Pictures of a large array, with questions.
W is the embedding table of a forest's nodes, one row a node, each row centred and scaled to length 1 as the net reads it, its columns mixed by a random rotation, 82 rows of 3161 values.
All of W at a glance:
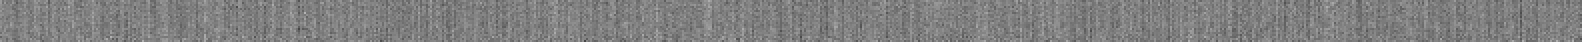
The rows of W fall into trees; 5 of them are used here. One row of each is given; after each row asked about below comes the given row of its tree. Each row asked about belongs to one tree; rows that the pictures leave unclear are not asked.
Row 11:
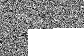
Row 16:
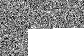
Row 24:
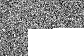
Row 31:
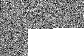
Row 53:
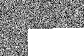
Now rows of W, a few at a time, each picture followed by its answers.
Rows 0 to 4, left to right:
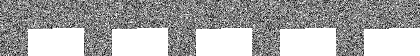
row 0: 16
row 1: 53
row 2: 11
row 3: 16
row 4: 11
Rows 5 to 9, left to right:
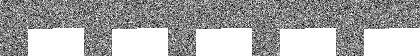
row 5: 11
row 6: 53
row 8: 31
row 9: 53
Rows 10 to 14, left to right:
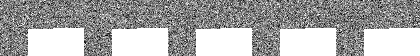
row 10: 53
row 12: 16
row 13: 16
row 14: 16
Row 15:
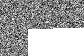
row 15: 53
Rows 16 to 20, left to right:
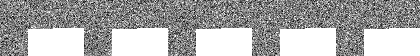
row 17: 31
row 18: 16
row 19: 24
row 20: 11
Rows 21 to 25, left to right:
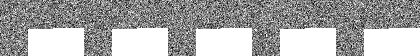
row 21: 53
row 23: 53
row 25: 16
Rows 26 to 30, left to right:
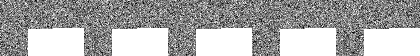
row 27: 53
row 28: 53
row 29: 16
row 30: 31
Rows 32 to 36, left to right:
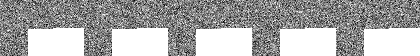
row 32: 11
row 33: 11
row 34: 53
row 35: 16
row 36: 16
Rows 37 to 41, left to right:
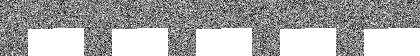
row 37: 24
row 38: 11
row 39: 31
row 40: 53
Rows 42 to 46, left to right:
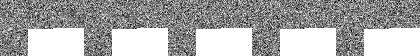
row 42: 31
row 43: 11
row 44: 53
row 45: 16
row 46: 24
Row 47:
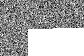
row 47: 53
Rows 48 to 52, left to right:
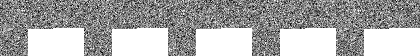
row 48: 31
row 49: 53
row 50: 53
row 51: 24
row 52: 31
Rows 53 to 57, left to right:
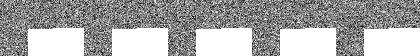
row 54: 53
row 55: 16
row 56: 53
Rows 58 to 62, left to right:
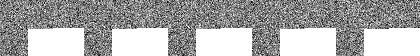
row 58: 16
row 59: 16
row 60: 16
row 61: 16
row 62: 31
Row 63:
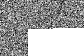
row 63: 24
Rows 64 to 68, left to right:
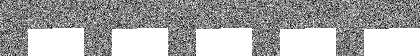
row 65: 53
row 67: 24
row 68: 31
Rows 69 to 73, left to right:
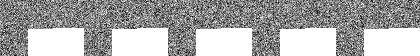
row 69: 16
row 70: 31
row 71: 53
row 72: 24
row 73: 16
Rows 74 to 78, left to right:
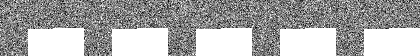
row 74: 24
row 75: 24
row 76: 31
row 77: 11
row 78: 31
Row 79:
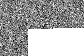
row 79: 11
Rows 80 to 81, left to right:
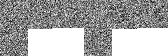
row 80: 16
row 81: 31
